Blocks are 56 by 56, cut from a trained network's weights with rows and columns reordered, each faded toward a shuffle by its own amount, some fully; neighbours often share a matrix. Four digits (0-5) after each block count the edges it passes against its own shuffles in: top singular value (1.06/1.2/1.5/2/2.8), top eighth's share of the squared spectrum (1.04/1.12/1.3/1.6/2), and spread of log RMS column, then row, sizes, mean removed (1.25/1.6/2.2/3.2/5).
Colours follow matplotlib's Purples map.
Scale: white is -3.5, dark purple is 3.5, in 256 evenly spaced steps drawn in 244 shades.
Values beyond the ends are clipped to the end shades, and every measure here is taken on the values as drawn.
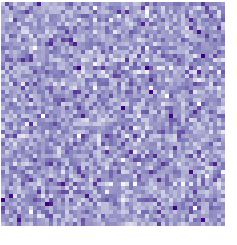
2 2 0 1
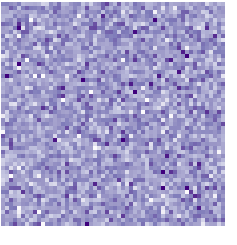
1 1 0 0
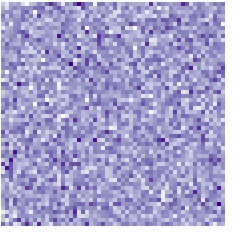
0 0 0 0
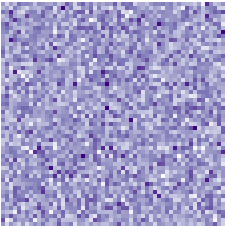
0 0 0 0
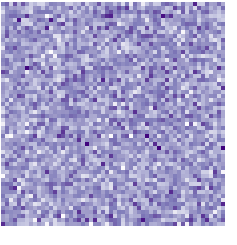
2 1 0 0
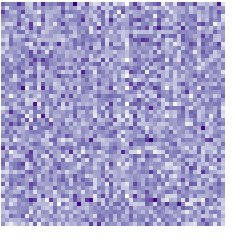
3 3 0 2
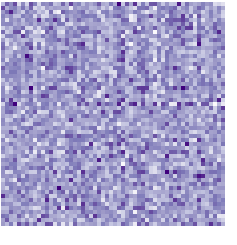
3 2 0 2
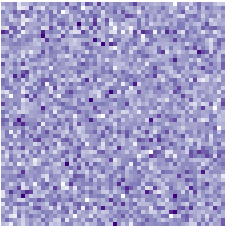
2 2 0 0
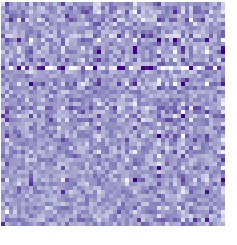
4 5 2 3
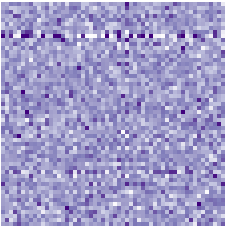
3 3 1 2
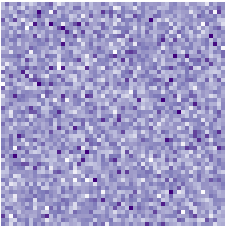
2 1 0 0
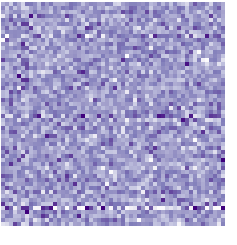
3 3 0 2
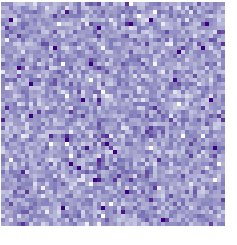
1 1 0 0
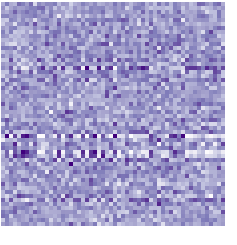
4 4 0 3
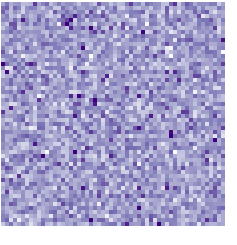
1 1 0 0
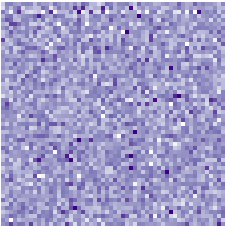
2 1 0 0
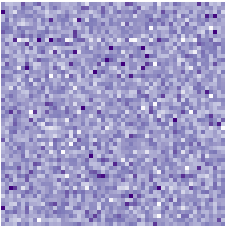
2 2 0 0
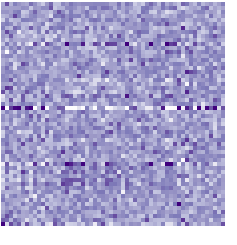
4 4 1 2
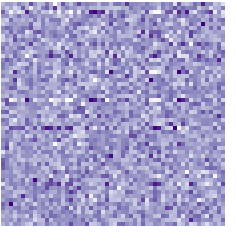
4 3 1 2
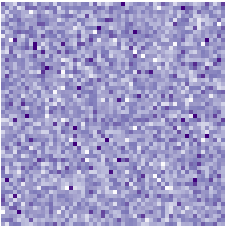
0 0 0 0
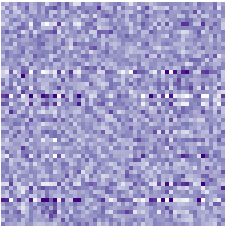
4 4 2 3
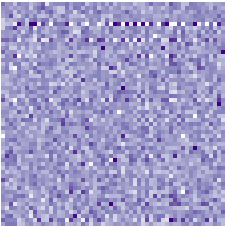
4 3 1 2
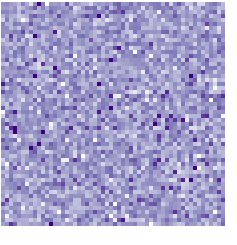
0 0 0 0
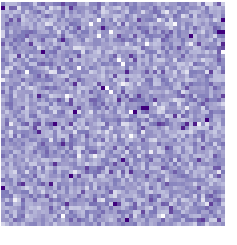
0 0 0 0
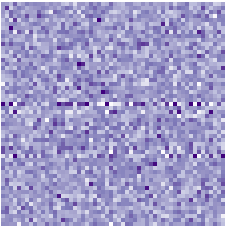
3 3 0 2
